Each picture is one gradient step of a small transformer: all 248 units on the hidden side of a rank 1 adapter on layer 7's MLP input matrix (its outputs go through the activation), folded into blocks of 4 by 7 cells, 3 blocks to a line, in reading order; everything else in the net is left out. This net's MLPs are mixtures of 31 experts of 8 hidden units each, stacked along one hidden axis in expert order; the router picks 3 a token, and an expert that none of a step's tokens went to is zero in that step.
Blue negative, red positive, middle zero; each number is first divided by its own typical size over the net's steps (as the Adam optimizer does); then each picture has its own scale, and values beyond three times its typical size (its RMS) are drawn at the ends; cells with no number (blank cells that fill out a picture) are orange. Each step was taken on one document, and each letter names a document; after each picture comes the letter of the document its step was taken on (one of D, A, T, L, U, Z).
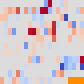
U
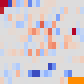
U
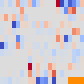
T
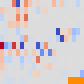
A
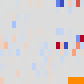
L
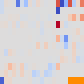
T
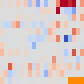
T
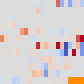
L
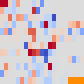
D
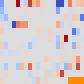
T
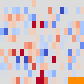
D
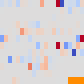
L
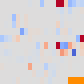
L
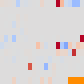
L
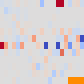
L
